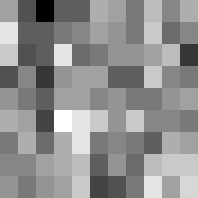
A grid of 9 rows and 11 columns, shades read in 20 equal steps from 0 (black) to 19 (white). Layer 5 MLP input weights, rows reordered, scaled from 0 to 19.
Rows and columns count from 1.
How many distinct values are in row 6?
9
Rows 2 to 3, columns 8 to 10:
9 15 8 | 11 12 14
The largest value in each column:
17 13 12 19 17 15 12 15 17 15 16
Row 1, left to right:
12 6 0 7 7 13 12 9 14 10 13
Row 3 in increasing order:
4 6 7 8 9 11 11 12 14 15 17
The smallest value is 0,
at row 1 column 3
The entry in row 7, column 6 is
9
